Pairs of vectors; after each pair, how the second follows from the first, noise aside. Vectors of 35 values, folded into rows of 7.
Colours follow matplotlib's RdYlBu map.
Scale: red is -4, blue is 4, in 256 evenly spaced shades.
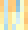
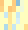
partly zeroed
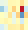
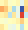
negated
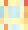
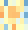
negated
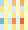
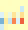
partly zeroed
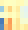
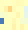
partly zeroed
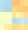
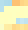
partly zeroed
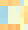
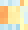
negated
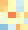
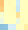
partly zeroed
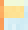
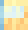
negated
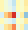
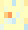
partly zeroed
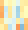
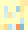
partly zeroed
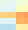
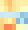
negated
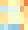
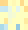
partly zeroed
